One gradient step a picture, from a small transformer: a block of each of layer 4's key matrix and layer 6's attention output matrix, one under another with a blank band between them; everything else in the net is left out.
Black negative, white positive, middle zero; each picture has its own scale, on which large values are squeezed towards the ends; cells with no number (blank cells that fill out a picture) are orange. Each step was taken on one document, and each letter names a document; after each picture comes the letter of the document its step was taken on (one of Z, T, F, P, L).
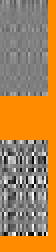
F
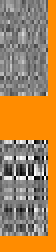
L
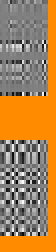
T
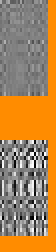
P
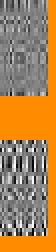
L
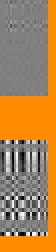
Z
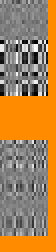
P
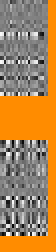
Z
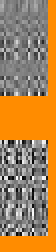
F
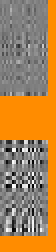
T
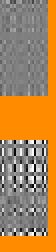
P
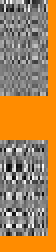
L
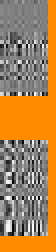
T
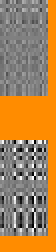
P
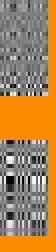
F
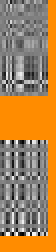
Z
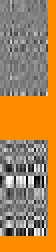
L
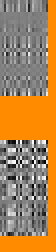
F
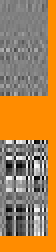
L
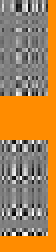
F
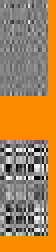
L
